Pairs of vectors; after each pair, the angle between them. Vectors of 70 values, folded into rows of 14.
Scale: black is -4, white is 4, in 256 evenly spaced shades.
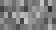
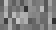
partly aligned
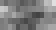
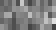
orthogonal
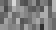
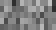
nearly opposite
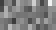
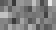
nearly parallel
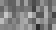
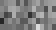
nearly opposite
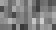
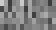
partly aligned
